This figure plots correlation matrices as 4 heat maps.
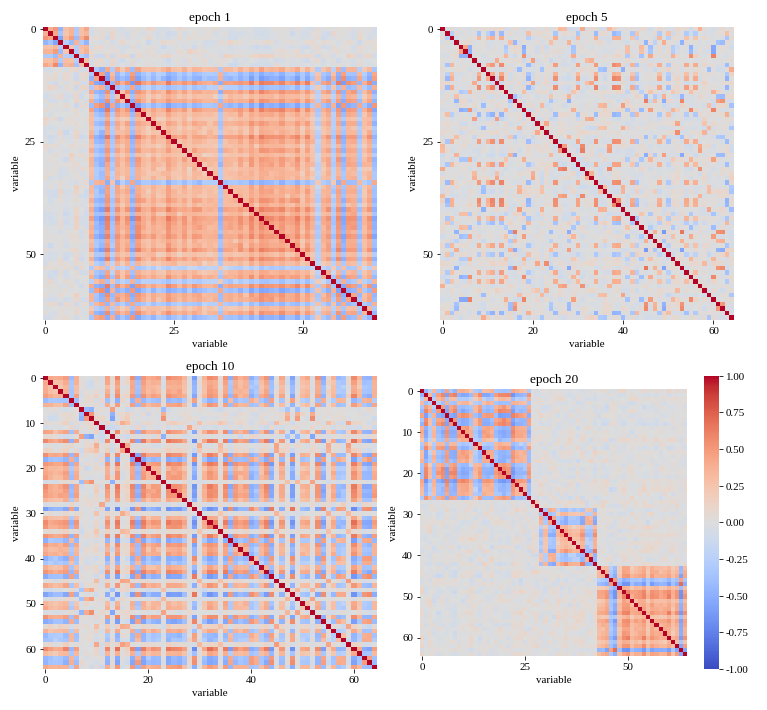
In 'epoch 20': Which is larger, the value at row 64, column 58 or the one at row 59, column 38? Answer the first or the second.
the first
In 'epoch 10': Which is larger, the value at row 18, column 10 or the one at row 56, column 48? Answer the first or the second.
the first
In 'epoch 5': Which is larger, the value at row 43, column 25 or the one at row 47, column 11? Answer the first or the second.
the second
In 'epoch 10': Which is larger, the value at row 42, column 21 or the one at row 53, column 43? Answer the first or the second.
the second
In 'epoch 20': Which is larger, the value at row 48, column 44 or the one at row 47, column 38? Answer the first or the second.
the first
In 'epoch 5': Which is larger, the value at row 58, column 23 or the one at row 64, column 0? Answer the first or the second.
the first
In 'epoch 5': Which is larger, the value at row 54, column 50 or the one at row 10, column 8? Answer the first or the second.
the second
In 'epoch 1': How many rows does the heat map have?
65
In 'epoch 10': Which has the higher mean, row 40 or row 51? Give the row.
51
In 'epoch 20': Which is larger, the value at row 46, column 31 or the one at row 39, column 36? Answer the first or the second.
the second
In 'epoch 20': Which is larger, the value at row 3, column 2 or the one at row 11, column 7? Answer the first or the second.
the first
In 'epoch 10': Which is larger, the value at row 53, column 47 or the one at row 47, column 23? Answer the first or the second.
the second
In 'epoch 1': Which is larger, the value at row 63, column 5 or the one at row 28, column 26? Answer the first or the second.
the second
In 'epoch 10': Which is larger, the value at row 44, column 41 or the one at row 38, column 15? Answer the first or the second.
the first
